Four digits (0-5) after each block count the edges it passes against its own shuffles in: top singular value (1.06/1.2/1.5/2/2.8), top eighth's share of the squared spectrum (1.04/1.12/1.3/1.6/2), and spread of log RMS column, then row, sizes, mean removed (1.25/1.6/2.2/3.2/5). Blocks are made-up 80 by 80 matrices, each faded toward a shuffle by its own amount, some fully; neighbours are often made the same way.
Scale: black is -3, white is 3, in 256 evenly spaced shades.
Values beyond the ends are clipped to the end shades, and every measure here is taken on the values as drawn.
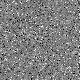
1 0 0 0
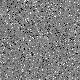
0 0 0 0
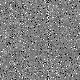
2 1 1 0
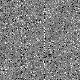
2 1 2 0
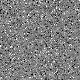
0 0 1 0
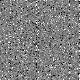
1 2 2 0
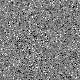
0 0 1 0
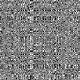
4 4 3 3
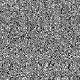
4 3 2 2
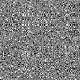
4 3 2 2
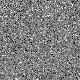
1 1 0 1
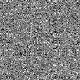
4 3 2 1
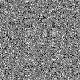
3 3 1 1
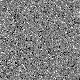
2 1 0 0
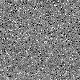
1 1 0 0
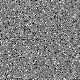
2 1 0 0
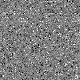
1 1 0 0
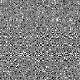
4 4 2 3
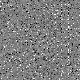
3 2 2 0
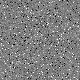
0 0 0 0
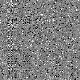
3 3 2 1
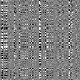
5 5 4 3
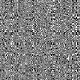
4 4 3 2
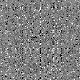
4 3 2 1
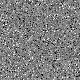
1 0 0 0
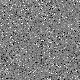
0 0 0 0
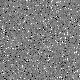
0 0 0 0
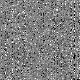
2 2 3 0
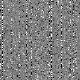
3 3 3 0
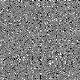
3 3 2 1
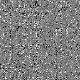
3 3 2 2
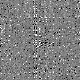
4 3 2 2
